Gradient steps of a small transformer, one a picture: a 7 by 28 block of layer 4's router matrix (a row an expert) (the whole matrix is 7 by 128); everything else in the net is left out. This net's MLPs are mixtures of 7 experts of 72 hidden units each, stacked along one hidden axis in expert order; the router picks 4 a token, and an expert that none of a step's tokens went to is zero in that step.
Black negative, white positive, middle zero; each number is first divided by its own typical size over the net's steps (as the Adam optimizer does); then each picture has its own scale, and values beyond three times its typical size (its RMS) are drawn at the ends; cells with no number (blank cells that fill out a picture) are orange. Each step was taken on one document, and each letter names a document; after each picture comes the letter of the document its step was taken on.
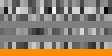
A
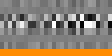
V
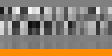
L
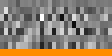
V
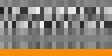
L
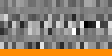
V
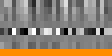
A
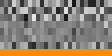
A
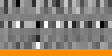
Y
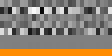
L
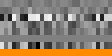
L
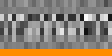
V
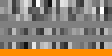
A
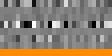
Y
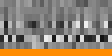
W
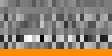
W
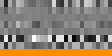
W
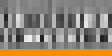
W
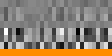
W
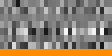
A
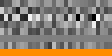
L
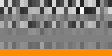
L
